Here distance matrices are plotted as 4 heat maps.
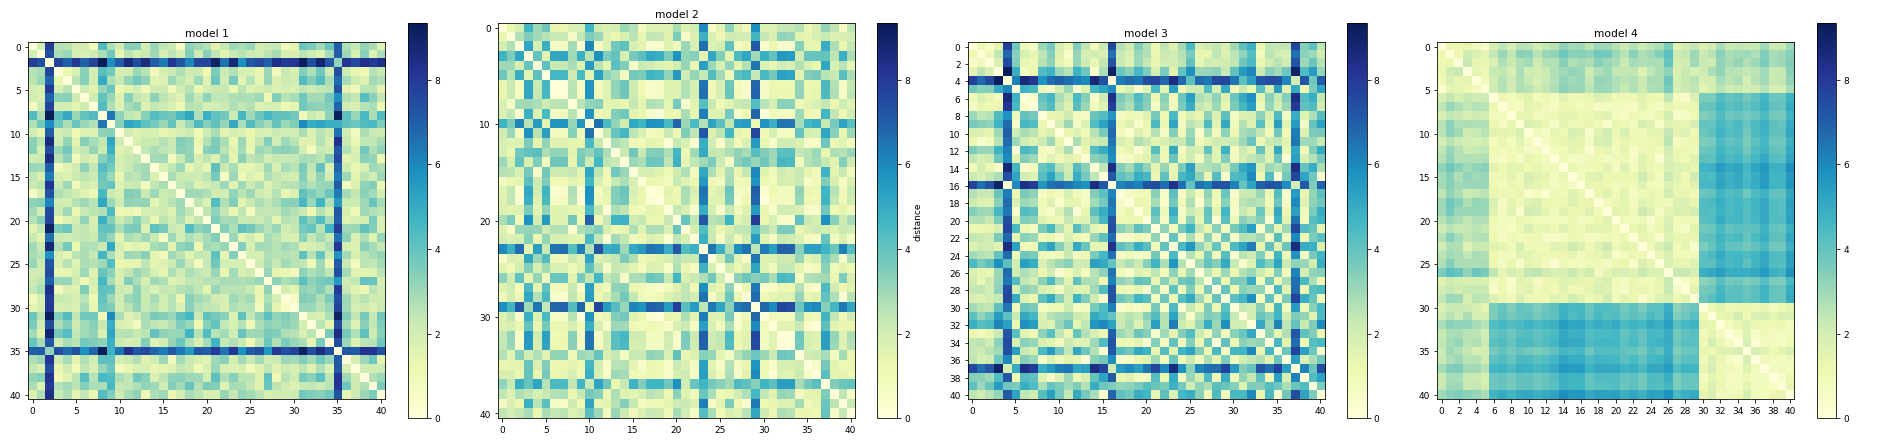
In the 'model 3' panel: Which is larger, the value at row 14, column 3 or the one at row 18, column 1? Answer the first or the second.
the second
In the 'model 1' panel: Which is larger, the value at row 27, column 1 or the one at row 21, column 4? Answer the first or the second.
the second
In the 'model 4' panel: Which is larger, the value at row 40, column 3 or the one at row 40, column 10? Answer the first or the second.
the second
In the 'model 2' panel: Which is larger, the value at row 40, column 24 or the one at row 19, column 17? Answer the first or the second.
the first
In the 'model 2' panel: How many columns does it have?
41
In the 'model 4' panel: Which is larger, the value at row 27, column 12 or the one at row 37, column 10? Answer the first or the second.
the second
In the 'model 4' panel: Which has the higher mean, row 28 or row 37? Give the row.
37
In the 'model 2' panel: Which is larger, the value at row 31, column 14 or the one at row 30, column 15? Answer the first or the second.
the first
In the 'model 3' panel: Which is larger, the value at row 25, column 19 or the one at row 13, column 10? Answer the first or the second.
the first
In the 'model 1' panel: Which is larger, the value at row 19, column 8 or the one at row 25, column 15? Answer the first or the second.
the first
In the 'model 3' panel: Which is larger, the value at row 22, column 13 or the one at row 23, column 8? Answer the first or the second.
the second
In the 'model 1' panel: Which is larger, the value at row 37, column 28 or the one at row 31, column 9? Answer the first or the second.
the second
